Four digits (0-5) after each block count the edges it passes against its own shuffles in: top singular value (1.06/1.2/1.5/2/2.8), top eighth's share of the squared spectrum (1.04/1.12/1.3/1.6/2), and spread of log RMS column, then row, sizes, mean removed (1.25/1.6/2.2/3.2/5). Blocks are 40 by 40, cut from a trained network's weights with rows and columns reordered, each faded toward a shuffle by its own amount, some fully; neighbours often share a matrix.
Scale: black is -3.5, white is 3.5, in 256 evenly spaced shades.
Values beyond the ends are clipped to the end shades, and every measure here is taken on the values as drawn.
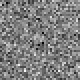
0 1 0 0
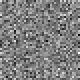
4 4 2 1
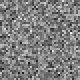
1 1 0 0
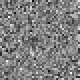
2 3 1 0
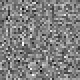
2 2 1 0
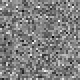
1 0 0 0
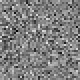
2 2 0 0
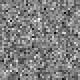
0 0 0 0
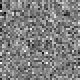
3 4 2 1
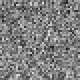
0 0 0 0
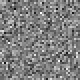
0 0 0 0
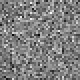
0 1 1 0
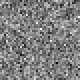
0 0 0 0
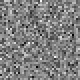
1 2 0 0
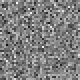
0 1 0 0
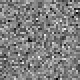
0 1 0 1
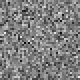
1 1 0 0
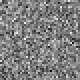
1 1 0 0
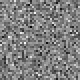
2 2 0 0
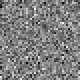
2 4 1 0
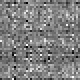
3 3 3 1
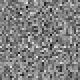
3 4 2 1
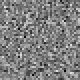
1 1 0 0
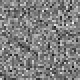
1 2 0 0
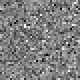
0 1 0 0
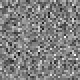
3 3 2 1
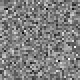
2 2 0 0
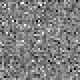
1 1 1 0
